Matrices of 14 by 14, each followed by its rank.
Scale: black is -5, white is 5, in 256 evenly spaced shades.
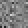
three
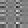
one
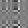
one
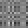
one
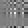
one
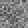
full rank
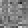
three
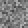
full rank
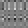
one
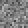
full rank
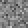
full rank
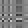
one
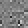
three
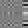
one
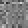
three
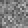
full rank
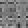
three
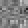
three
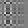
one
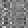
three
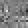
three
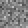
full rank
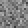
full rank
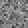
full rank
